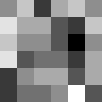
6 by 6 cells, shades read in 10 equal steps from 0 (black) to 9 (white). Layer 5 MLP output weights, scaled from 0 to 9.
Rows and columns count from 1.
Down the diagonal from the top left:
5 6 5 4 3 3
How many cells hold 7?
4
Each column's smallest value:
2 3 2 3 0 3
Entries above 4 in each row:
5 4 4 2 4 2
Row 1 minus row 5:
3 2 -4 0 4 -1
